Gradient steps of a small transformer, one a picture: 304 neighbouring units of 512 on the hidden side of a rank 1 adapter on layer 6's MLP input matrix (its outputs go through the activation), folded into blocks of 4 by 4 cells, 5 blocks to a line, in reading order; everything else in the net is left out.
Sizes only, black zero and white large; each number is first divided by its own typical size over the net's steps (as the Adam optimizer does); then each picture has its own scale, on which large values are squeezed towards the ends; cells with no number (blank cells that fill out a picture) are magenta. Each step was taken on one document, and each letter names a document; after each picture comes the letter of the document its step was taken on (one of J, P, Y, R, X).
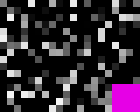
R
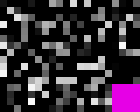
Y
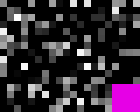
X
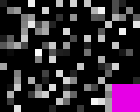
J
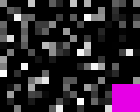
X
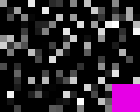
J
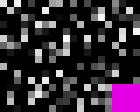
J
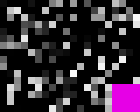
R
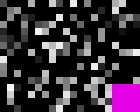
Y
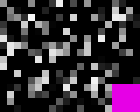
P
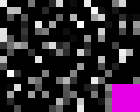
R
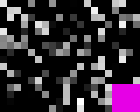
R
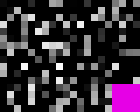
Y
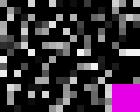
Y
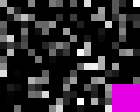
X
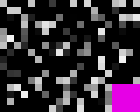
R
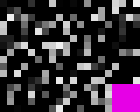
Y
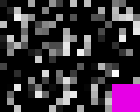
P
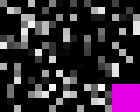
J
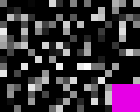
Y
